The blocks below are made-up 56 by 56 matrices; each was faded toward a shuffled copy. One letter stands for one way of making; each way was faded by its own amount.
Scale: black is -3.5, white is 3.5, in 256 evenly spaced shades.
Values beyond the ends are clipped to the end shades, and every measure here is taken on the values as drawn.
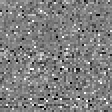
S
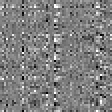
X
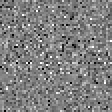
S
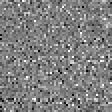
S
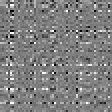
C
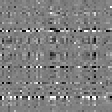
C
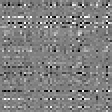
C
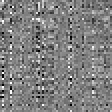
X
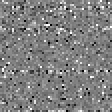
S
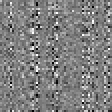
X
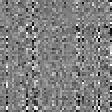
X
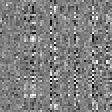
X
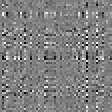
C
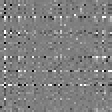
C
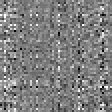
X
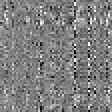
X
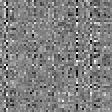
X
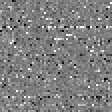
S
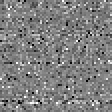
S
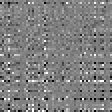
C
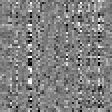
X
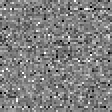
S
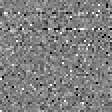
S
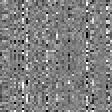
X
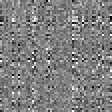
X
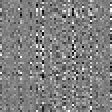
X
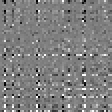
C
